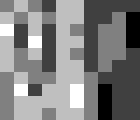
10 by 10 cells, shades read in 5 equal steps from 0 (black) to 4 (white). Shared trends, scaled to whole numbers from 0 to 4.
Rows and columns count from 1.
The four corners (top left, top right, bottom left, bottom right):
2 1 2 1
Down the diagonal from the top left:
2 2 3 1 3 3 2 0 1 1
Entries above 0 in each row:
10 9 9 9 10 10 10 9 9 9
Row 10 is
2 3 3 2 3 3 2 0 1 1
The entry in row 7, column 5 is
3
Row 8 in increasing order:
0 1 1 1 2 2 3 3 4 4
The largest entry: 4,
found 5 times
